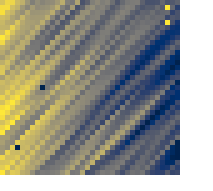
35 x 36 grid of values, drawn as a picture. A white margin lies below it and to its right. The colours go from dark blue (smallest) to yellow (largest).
There is an overall slope up to the left. Four lone cells stand out: two far higher and two far lower than their neighbours. Streaks slant up to the right.
